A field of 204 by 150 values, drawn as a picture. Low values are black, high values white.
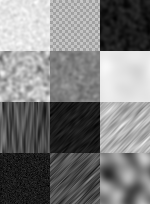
It is made of 4 by 3 panels. Panel 1,1: very high, blotchy, faint in contrast. Panel 1,2: high, checkered. Panel 1,3: very low, blotchy, faint in contrast. Panel 2,1: high, blotchy. Panel 2,2: middling, blotchy, faint in contrast. Panel 2,3: very high, smooth, faint in contrast. Panel 3,1: low, streaked downward. Panel 3,2: very low, slanting up to the right, faint in contrast. Panel 3,3: high, slanting up to the right. Panel 4,1: very low, fine-grained, faint in contrast. Panel 4,2: low, slanting up to the right. Panel 4,3: middling, smooth, strong in contrast.
